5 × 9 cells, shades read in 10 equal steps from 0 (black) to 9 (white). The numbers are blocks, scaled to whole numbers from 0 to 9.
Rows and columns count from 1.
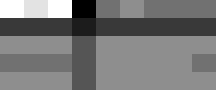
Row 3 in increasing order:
3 5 5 5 5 5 5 5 5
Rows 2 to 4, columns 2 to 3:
2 2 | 5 5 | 4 4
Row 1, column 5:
4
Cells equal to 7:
0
